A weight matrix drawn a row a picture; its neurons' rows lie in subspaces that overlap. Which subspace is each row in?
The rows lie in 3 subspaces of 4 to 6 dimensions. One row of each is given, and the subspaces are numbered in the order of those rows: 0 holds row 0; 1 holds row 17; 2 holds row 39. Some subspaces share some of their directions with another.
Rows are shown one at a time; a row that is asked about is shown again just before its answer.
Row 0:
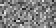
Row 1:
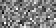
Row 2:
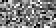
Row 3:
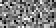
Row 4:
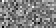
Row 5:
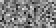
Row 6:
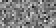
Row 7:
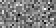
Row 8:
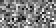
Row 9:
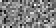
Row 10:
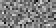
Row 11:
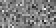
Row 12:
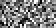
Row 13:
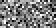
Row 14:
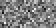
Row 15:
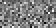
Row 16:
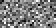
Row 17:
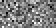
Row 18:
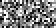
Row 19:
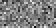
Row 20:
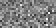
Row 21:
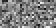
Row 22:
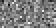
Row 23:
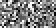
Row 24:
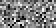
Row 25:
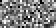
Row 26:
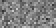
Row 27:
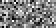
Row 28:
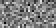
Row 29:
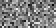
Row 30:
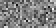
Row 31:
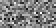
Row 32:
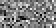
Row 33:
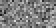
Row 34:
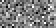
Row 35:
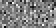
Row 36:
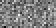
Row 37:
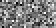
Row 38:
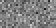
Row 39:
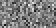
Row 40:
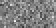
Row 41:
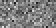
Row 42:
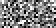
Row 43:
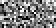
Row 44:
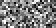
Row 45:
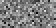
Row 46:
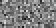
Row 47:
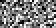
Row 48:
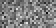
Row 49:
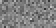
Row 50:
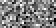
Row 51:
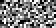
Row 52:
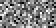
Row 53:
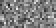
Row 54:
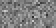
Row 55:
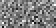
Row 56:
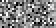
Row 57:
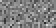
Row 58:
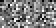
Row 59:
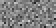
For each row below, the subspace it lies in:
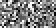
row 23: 2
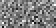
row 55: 2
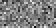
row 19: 2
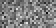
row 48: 2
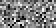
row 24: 0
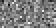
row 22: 0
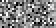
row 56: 1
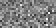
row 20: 2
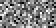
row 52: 0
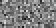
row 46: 0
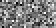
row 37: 1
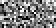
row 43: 0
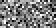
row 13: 2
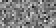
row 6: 2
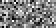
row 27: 1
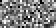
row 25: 0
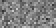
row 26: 0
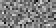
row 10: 0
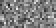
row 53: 0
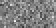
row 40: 0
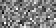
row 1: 0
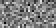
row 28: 0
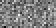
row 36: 2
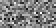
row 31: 0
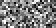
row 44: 2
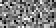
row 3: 0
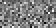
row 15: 2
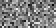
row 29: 2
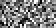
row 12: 0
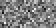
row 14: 0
